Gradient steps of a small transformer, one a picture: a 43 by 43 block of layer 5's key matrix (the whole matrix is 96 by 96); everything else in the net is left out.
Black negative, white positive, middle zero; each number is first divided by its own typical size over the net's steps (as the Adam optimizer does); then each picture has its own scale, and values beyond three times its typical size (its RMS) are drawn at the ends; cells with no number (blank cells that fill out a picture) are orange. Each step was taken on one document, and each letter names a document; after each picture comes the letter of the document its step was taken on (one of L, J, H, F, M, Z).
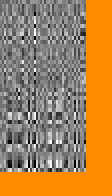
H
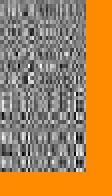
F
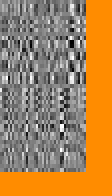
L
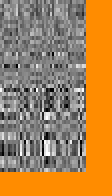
F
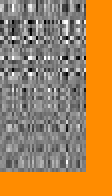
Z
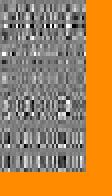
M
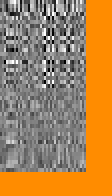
H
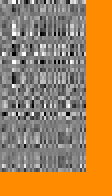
M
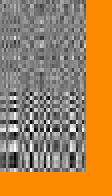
L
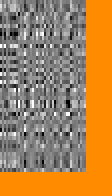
M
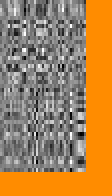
F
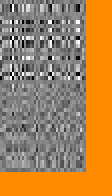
Z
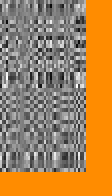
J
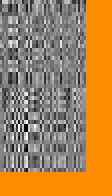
L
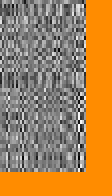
J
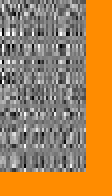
M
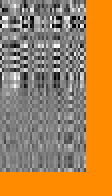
J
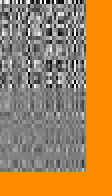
H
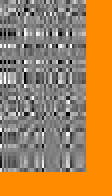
M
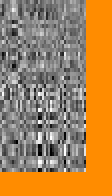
F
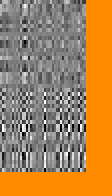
L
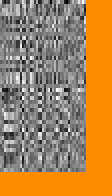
L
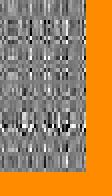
Z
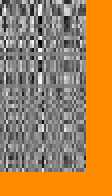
L
